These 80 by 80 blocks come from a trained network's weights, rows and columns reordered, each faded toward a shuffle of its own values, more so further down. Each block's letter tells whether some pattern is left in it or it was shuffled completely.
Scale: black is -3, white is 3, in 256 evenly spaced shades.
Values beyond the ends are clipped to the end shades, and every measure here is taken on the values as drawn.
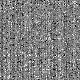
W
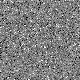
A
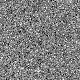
A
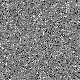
A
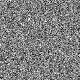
W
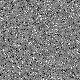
A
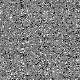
W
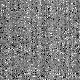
W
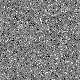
A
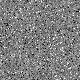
A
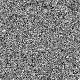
A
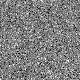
A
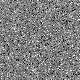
A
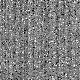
W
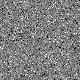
A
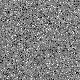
A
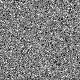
A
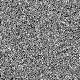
W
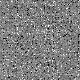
W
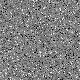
A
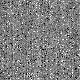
W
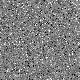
A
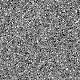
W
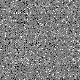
W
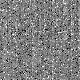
W
